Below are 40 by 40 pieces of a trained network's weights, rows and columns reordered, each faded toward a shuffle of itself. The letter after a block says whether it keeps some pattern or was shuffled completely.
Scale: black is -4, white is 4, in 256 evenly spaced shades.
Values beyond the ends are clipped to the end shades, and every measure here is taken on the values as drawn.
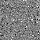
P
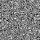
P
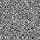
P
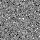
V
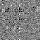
P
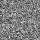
V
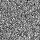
V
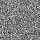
V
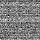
P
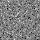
V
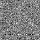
P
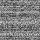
P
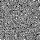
V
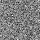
V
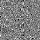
P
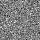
V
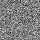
V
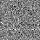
P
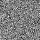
V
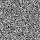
V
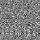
P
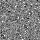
V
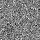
V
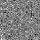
P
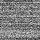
P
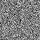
V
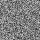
V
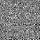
P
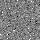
V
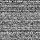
P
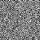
P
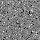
V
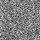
V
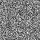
V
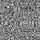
P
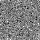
V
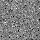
V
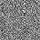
P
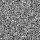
V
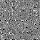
P
